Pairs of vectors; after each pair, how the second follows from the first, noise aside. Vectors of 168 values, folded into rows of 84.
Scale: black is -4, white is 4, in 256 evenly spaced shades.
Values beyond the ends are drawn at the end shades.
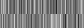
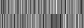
negated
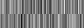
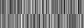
negated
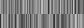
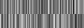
negated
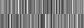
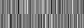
sign-scrambled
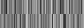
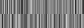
shuffled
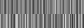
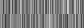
shuffled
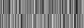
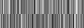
negated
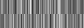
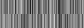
sign-scrambled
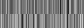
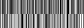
scaled up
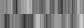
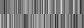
shuffled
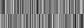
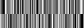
scaled up
